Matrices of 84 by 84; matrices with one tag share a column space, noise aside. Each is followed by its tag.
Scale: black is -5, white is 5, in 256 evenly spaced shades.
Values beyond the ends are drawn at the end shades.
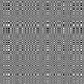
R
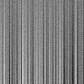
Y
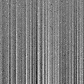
Y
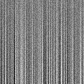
Y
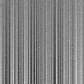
Y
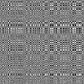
R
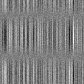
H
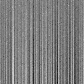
Y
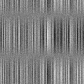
H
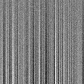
Y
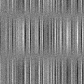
H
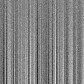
Y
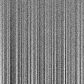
Y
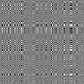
R
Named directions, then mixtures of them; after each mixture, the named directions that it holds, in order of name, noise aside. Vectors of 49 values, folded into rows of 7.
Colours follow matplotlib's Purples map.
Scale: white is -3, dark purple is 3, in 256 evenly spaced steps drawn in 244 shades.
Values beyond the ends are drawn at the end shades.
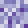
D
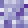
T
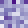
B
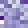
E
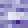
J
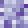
T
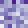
B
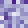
B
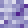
B, T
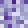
B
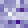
D, J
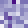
B, D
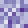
D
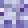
J, T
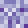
D
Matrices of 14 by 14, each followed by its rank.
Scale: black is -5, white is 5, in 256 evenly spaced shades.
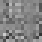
three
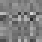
two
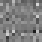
three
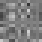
two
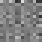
two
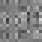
two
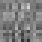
two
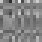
two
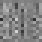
three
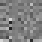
three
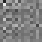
three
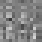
three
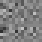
three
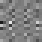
two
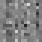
three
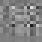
two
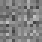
three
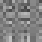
two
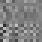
two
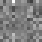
three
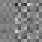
two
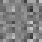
two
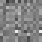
three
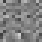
three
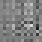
two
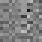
three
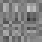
two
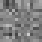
three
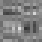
two
